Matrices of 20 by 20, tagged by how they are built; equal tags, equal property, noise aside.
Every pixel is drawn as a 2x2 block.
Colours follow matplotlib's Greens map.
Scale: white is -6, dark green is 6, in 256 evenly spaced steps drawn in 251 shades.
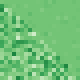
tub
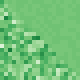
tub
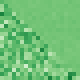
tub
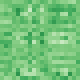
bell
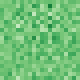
bell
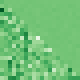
tub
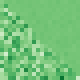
tub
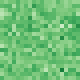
bell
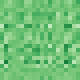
bell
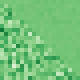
tub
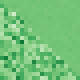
tub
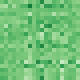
bell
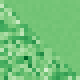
tub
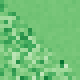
tub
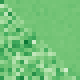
tub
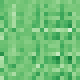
bell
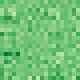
bell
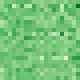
bell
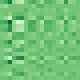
bell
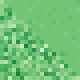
tub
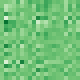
bell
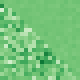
tub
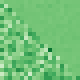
tub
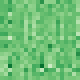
bell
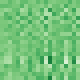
bell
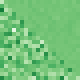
tub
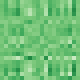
bell
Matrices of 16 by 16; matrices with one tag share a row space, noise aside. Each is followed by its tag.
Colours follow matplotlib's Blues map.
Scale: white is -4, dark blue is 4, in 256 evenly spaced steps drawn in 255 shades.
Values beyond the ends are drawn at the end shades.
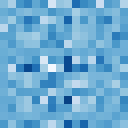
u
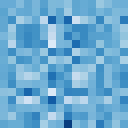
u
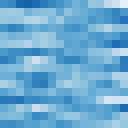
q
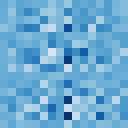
u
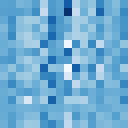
u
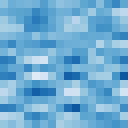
q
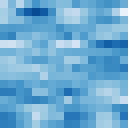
q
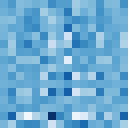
u
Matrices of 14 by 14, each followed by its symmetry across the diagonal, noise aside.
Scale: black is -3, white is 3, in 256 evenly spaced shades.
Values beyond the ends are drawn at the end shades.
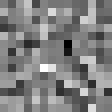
antisymmetric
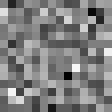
antisymmetric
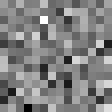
neither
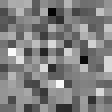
antisymmetric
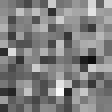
antisymmetric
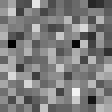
neither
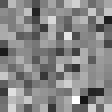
neither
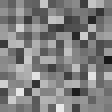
antisymmetric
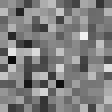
neither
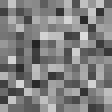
antisymmetric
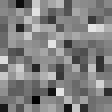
neither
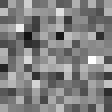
neither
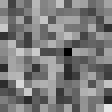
neither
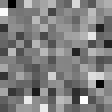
antisymmetric
